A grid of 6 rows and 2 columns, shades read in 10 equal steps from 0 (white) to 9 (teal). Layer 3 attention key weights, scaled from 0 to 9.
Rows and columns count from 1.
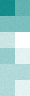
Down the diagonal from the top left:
9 5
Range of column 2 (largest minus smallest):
6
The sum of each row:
15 10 2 5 6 4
